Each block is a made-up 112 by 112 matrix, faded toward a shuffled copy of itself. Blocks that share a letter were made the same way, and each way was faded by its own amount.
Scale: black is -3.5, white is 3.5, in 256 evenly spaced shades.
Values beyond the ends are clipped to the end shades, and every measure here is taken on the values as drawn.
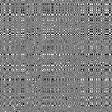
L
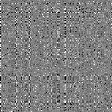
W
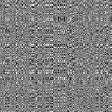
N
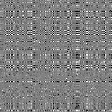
L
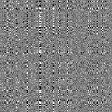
N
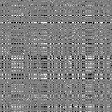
L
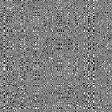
W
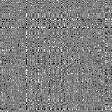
W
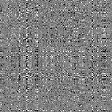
W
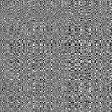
N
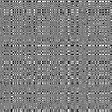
L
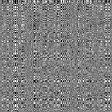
N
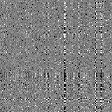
W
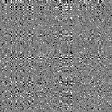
W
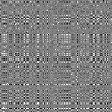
L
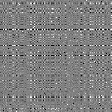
L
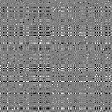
L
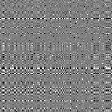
L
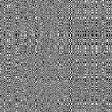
N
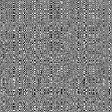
N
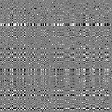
L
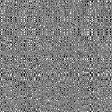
W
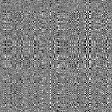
N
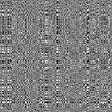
N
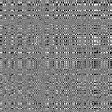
L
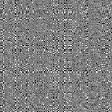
W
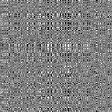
N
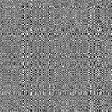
N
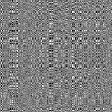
N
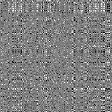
W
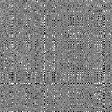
W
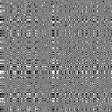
L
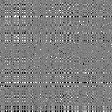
L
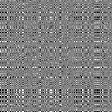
L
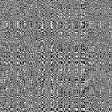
N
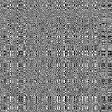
N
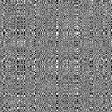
N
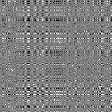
L
